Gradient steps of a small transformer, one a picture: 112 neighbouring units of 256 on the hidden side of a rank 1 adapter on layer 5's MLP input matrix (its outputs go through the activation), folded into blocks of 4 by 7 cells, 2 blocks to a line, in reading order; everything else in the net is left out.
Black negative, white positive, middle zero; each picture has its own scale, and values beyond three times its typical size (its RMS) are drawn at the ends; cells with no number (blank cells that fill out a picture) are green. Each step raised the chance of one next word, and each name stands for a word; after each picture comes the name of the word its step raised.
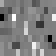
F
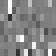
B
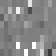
B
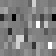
F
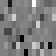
B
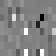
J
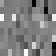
J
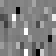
J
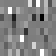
B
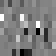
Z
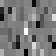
F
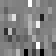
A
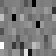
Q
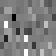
A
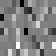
Z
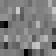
F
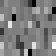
Q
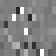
J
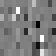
A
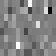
Z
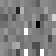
J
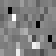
F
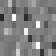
A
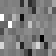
Q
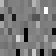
F
